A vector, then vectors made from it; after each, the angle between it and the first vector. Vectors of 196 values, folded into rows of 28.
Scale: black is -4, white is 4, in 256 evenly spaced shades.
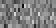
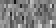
orthogonal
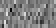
partly opposed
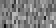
partly aligned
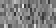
nearly opposite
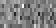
nearly opposite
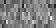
partly aligned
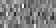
nearly opposite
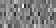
nearly opposite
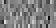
orthogonal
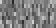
partly aligned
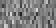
partly opposed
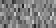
nearly parallel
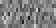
partly opposed
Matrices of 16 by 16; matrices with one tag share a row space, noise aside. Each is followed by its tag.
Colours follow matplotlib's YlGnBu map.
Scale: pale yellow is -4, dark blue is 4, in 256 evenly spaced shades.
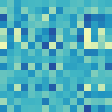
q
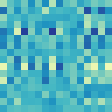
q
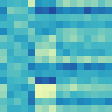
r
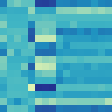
r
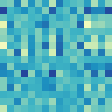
q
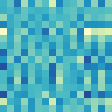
q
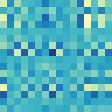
q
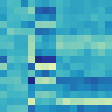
r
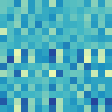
q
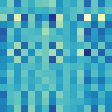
q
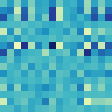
q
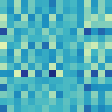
q
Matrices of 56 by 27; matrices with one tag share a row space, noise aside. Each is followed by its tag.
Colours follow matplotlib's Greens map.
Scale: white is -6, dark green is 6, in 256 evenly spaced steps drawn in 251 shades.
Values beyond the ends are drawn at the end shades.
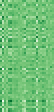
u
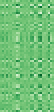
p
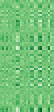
p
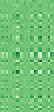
p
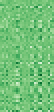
p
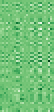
p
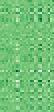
p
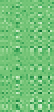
p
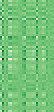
u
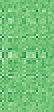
u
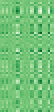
p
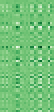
p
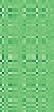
u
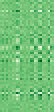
p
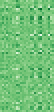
p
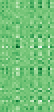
p
